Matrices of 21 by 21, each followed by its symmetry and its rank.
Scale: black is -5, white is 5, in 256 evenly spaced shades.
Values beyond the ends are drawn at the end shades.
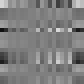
neither, rank one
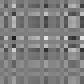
neither, rank one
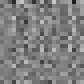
neither, rank three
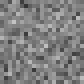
neither, full rank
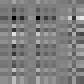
neither, rank one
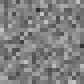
neither, full rank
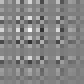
symmetric, rank one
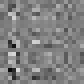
neither, rank three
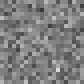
neither, full rank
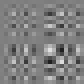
symmetric, rank one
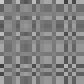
symmetric, rank one
